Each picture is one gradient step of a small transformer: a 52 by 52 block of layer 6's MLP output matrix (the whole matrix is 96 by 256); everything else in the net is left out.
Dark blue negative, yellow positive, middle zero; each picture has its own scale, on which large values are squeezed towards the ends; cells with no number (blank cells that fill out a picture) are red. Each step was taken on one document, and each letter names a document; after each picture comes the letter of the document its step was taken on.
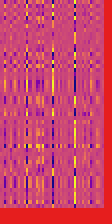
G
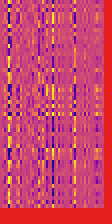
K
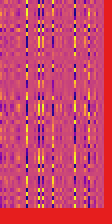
G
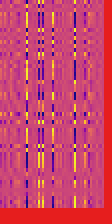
G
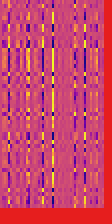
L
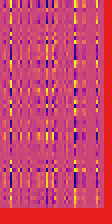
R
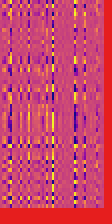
R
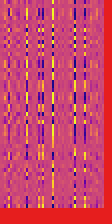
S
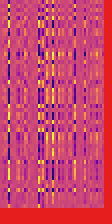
K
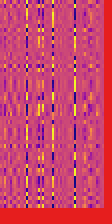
G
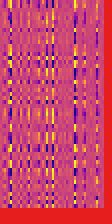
R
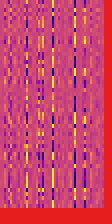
S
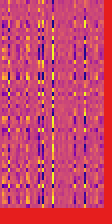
L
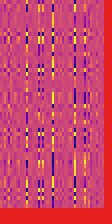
S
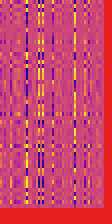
G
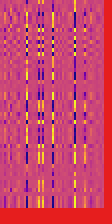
S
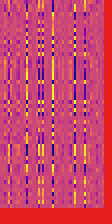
S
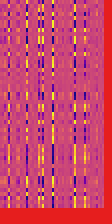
S
